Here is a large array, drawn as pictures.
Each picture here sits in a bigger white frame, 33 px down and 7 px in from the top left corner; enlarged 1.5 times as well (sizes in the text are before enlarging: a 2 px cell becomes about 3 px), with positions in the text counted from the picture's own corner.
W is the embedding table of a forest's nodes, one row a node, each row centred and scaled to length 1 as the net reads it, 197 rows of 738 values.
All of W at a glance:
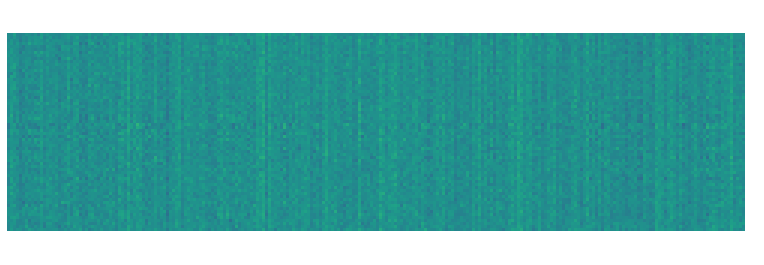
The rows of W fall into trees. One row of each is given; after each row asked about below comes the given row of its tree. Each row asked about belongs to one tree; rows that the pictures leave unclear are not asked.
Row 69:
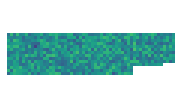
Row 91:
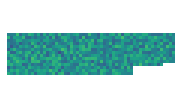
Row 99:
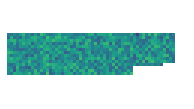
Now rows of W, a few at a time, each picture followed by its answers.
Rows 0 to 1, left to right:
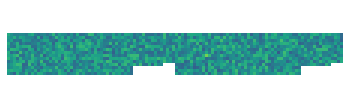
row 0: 91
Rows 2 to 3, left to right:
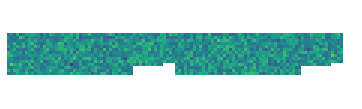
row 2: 91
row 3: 99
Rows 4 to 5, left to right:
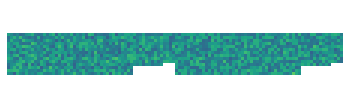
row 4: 91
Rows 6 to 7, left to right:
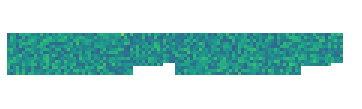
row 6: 99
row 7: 91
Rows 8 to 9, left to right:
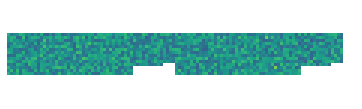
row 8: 99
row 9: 99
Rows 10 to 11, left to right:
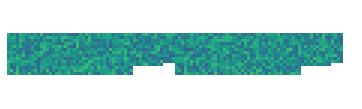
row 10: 99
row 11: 99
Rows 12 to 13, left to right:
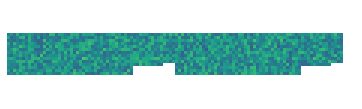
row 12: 91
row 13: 99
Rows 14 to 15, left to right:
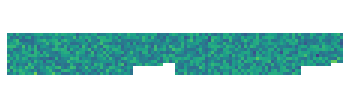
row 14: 69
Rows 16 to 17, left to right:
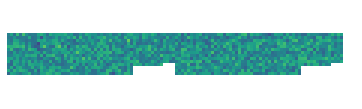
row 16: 69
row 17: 91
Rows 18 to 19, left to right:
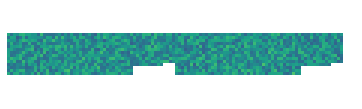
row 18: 99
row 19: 99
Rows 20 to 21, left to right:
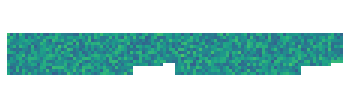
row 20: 99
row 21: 91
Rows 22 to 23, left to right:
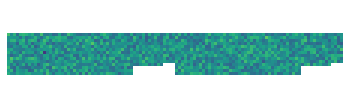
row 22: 99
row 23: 69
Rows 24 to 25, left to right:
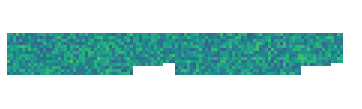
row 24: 69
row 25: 91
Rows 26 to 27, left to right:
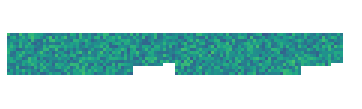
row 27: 91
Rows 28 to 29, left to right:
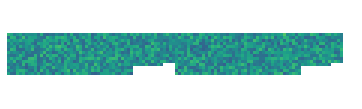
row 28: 99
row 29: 99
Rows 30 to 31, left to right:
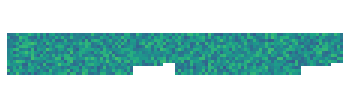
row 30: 91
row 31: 99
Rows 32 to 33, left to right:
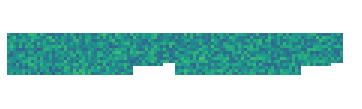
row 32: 99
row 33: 91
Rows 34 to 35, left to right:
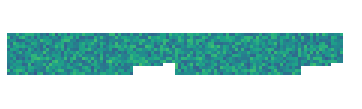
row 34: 91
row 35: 99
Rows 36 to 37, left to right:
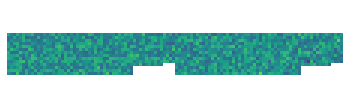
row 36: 91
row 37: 99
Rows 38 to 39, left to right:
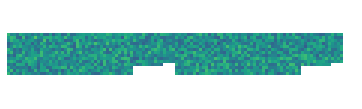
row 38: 99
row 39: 91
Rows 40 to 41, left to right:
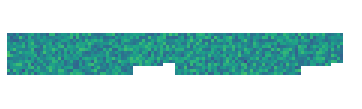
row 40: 91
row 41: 99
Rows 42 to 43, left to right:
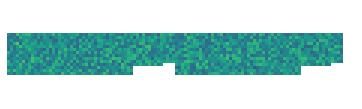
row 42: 91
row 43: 91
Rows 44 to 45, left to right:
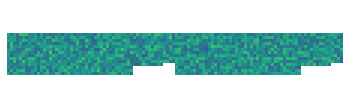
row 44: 99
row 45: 99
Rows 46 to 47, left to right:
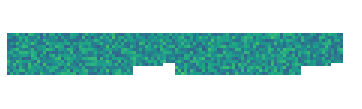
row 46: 91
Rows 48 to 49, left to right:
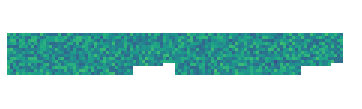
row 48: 99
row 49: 99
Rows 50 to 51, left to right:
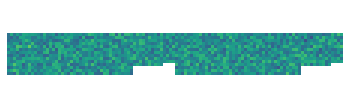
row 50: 91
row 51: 91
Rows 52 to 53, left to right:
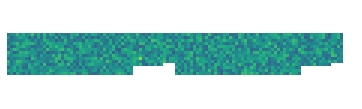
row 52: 91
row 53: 99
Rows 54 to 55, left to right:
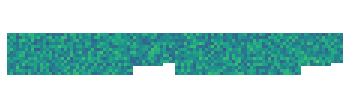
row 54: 99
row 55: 91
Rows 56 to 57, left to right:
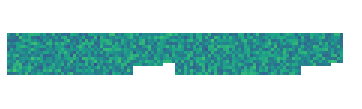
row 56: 91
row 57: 99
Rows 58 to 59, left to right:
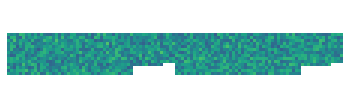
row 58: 99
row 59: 91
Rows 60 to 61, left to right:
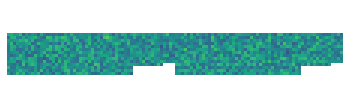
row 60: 99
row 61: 91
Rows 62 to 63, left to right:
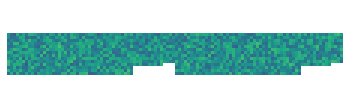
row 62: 91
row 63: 91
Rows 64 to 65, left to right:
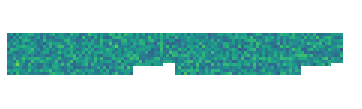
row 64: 91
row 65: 91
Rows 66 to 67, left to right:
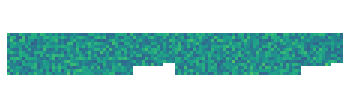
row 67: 99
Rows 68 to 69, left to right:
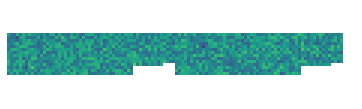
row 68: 91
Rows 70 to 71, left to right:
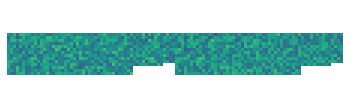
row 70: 99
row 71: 99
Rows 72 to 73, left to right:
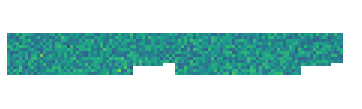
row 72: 91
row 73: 99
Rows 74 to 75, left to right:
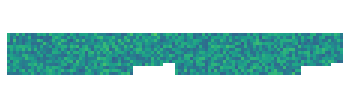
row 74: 69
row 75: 99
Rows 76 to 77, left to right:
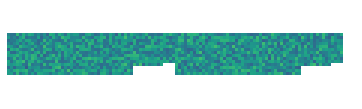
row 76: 91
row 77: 99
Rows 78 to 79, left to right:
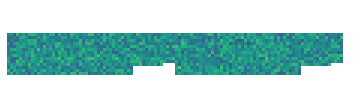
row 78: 91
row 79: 69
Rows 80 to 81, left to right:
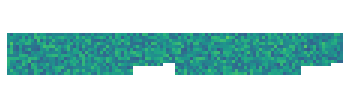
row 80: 99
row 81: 99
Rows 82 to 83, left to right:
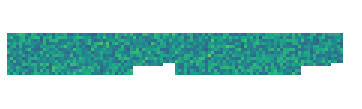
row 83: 99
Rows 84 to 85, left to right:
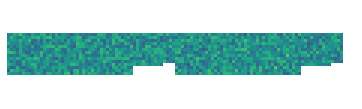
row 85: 99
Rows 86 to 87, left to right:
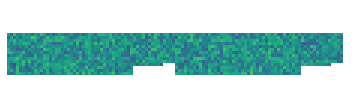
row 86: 99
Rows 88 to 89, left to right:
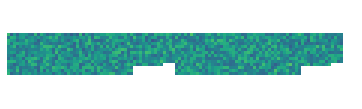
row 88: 99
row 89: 69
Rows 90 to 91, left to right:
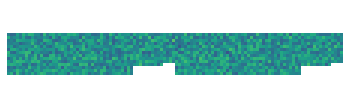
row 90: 91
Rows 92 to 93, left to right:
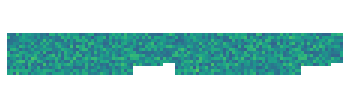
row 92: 91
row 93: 91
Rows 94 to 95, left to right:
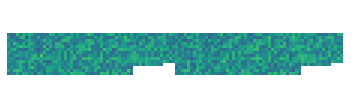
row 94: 91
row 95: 91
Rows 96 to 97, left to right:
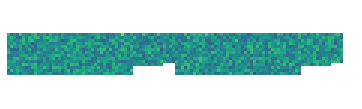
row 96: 99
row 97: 91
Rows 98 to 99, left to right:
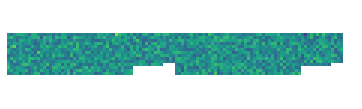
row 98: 99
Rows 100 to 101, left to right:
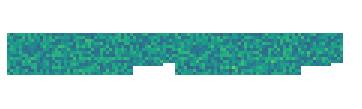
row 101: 99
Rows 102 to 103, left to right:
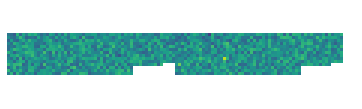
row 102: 91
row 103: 91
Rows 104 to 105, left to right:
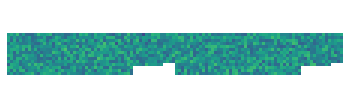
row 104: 69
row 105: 99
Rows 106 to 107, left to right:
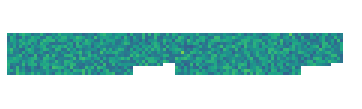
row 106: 99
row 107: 99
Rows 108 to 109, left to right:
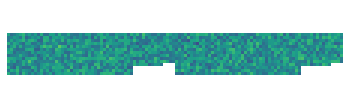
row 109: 91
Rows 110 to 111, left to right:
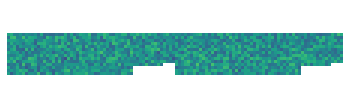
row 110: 99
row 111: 91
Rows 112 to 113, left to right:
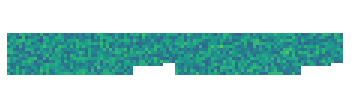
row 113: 99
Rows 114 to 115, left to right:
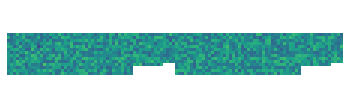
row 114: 91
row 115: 91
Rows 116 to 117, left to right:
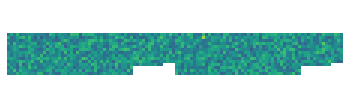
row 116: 91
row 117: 99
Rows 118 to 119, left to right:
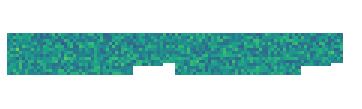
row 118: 91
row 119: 99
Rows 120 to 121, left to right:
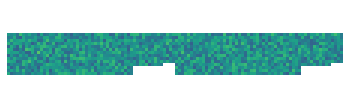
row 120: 99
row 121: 99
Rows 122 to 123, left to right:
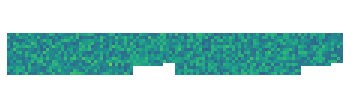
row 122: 91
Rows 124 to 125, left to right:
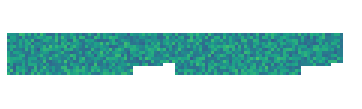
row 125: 99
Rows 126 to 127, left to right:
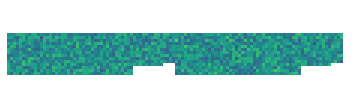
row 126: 99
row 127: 69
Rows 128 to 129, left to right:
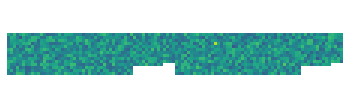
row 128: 99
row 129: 91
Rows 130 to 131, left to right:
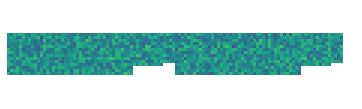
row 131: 91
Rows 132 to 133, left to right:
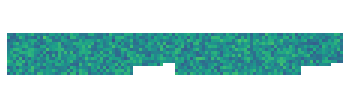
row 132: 91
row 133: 99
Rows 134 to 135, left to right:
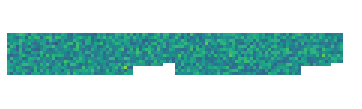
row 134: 99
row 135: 69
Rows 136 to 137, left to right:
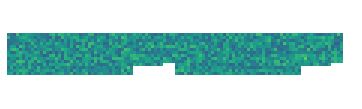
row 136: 91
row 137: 91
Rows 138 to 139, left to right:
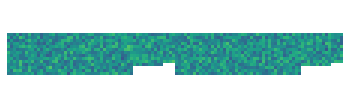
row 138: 91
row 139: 91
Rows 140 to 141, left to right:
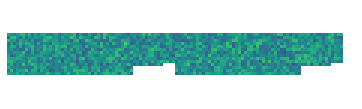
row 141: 91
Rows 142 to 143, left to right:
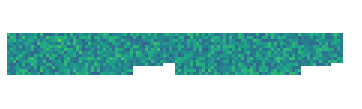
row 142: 99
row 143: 99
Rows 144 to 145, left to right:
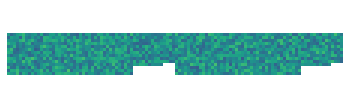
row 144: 99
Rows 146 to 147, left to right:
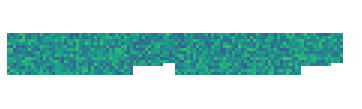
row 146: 99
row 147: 91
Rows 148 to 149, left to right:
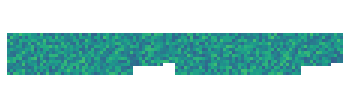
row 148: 99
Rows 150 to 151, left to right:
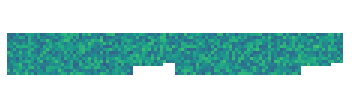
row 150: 91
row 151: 91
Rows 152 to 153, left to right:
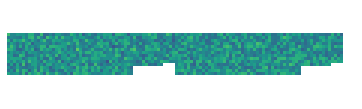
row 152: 99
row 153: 91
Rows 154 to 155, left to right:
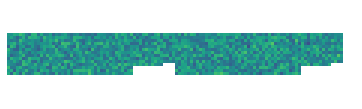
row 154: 99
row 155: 69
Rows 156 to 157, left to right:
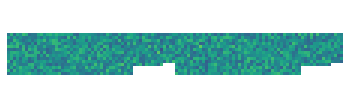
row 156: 69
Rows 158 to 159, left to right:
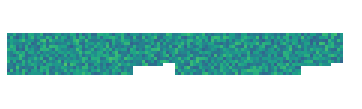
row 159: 99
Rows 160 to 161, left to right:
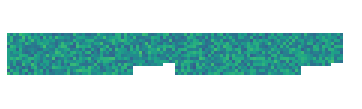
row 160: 99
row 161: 91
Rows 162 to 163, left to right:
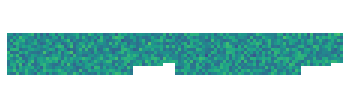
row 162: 91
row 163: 91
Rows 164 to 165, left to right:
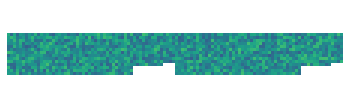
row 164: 99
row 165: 91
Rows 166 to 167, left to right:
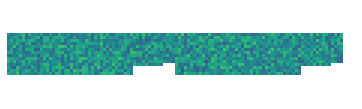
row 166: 99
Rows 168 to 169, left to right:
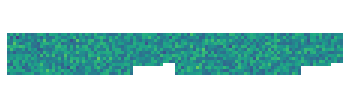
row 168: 69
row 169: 69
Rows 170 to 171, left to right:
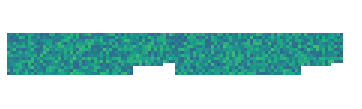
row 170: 91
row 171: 91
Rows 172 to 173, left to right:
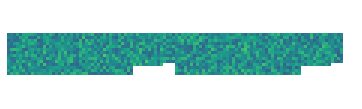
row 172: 91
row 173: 99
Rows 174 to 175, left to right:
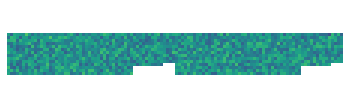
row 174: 99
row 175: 91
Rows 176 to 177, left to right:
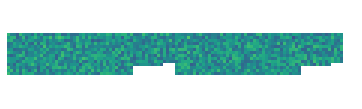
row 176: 99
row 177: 91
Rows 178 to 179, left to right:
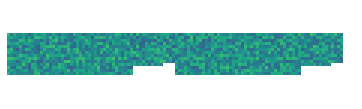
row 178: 99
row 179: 99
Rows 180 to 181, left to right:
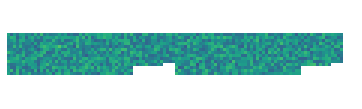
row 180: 99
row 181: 99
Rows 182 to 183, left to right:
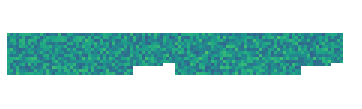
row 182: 99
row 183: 99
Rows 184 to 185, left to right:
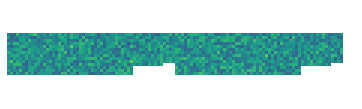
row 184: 91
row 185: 99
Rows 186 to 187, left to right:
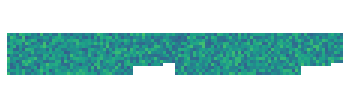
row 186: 99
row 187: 91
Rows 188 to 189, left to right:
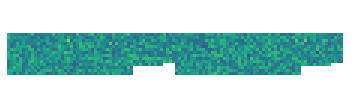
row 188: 91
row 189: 69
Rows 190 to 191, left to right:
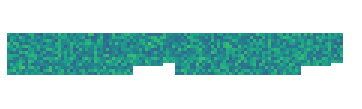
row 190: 91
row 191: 91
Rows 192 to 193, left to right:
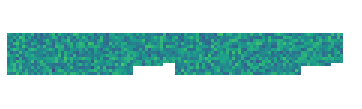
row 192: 91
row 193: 91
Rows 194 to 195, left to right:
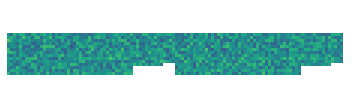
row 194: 99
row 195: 91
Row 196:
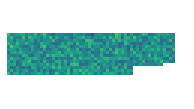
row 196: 99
